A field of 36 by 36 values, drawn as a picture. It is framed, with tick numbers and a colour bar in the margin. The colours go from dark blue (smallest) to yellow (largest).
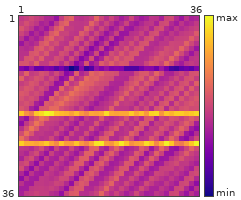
Slope: none. Histogram: skewed, a long tail of high values. Odd lines: rows 11, 20 and 26.
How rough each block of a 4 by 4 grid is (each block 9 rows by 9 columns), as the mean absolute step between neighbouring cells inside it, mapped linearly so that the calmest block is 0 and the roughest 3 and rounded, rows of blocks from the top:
0100 / 1111 / 3333 / 0110
